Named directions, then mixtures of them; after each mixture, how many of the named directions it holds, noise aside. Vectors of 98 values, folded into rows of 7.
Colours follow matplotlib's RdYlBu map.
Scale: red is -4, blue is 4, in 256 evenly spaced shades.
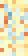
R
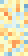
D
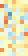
one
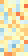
two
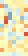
one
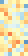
one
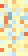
one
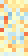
one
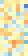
one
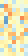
one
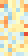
two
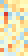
two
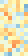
one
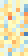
two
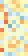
two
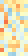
two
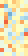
one
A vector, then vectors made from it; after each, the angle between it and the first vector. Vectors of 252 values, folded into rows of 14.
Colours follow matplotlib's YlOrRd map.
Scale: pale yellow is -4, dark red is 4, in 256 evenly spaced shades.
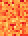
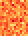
nearly opposite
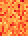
partly aligned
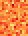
nearly opposite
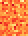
nearly opposite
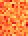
partly opposed
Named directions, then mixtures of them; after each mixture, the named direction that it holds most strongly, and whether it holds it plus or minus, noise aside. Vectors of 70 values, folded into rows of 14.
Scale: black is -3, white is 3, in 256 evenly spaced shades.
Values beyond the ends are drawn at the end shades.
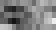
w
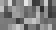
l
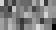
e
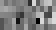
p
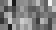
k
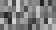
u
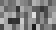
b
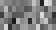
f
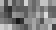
w, plus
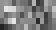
w, minus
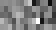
p, minus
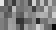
e, plus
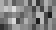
p, plus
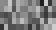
u, plus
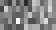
l, minus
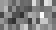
f, plus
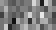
f, plus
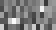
b, minus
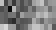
e, plus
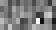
p, minus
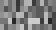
u, minus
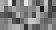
l, plus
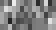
k, minus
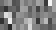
k, plus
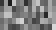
l, minus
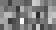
b, plus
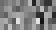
p, minus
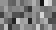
f, plus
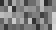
f, minus
